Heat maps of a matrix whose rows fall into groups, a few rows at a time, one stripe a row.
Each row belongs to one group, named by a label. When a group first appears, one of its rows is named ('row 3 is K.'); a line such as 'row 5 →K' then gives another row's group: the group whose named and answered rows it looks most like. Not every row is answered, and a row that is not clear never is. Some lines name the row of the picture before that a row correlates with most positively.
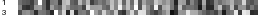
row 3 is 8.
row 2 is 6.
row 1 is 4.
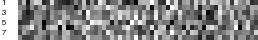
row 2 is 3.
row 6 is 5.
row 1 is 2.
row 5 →8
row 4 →6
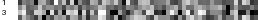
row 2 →2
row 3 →2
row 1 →8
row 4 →8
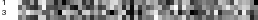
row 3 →5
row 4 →4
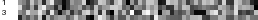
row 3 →5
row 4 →8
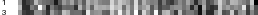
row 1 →6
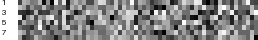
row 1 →8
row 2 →3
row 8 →6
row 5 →8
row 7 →3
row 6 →4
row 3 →6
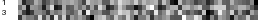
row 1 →6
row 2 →2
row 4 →8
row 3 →6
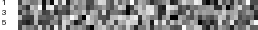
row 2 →2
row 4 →6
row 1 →8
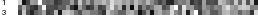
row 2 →4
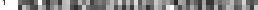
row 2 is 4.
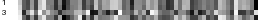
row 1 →3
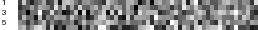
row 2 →8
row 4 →8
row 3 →2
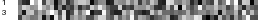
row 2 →2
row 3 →5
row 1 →5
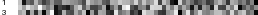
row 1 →6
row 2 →5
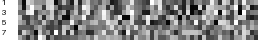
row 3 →5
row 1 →5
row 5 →3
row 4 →2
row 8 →3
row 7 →8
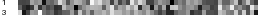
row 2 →6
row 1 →8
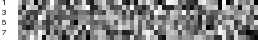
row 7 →2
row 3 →4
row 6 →6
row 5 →4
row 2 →5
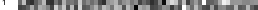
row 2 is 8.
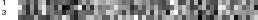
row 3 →3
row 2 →3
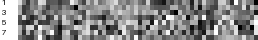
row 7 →5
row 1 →3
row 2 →3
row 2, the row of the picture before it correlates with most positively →1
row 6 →5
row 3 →6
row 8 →4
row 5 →6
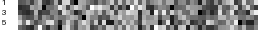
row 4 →6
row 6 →4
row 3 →6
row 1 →4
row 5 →5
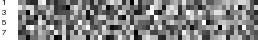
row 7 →8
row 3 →2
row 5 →4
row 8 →2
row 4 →8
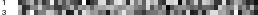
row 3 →5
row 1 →2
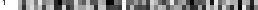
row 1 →5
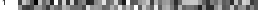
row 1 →8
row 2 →6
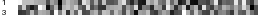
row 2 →4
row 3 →8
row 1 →5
